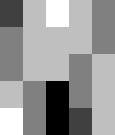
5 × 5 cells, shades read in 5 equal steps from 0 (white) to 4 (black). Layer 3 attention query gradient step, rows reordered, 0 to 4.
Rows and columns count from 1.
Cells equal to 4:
2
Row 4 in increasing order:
1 1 2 2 4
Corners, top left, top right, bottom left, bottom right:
3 2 0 1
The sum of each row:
7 7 7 10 10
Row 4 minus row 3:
-1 1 3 0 0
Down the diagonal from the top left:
3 1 1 2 1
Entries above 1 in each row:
2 2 2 3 3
